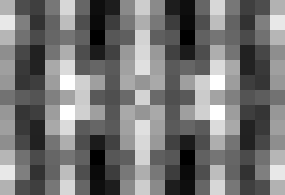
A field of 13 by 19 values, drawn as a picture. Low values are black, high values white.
There is no seam. Stripes running up and down repeat 4 times from left to right. Its left and right halves mirror each other, and so do its top and bottom. The grain runs up and down.
